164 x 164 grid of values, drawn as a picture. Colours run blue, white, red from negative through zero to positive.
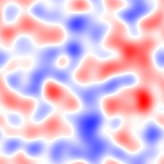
Ninth with the highest average: middle right. Lone odd cells: none. Ninth with the lowest average: bottom middle. Odd rows or columns: none. Grain: smooth. Histogram: bell-shaped.
